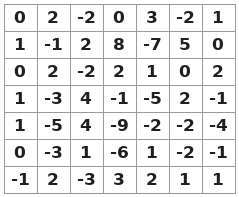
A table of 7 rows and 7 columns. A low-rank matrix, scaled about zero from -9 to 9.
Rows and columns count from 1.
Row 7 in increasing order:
-3 -1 1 1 2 2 3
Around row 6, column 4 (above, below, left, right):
-9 3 1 1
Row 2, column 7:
0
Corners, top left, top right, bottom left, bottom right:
0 1 -1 1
